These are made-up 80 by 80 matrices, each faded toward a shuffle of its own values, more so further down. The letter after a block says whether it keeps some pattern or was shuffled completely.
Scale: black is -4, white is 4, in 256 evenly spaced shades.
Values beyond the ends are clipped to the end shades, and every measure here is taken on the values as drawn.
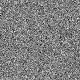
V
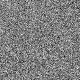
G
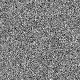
G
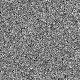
G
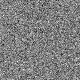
V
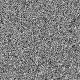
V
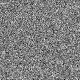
V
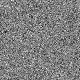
V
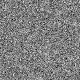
G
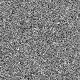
V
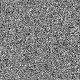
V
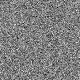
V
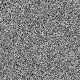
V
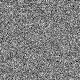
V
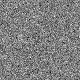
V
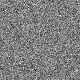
G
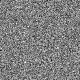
G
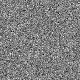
V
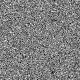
V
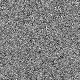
G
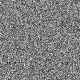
G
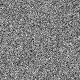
G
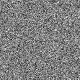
V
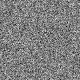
V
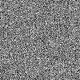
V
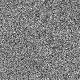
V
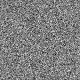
G
